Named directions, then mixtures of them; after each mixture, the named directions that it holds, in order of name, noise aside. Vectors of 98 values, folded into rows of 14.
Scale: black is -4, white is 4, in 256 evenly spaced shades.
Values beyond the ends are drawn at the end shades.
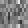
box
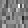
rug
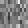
box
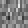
box, rug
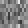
box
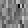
box, rug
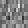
box, rug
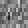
box, rug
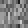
box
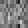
box
